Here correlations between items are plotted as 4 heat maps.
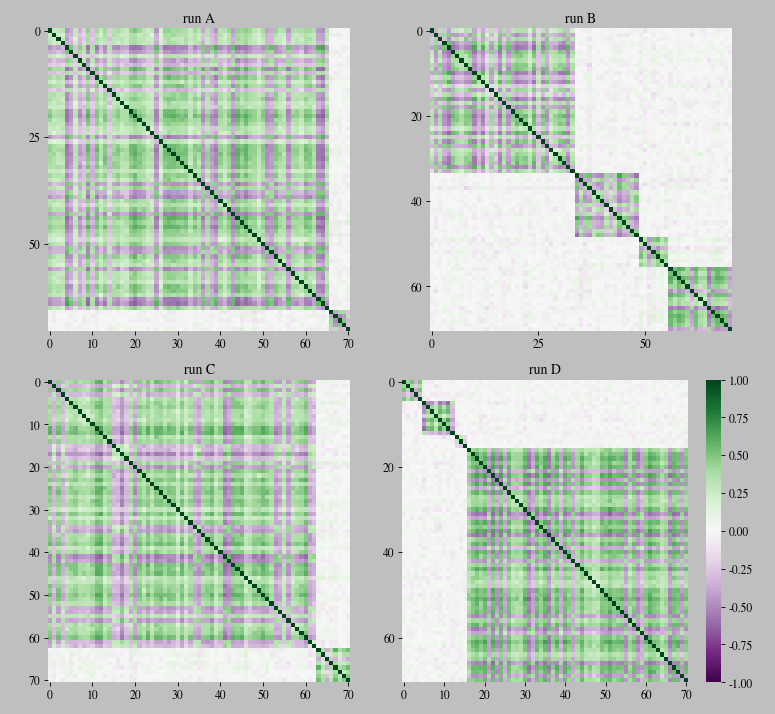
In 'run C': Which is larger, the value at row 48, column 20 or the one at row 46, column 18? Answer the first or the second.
the second
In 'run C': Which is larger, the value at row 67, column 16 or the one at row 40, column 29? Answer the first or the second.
the second
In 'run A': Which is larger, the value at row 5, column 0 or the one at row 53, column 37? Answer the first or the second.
the second
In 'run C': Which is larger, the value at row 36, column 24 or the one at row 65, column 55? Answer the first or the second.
the first
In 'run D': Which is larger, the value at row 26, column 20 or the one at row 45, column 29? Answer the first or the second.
the first
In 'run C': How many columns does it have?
71
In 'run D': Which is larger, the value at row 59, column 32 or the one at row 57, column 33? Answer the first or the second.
the second
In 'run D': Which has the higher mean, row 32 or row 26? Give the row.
26
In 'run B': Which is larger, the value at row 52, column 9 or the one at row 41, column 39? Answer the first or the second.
the first
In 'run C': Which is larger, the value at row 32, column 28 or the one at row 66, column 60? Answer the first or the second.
the first
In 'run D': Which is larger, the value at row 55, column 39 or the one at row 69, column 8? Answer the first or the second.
the first
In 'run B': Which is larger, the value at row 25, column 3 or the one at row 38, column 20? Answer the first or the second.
the first
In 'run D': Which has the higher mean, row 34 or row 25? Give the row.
34
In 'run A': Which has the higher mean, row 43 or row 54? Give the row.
54
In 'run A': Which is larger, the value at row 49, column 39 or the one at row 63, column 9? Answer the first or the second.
the first
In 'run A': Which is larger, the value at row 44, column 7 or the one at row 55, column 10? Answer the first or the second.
the second
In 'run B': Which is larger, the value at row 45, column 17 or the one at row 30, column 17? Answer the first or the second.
the second
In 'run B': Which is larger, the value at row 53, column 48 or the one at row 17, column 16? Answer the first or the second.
the first
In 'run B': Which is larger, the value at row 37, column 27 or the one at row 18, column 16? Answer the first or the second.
the second
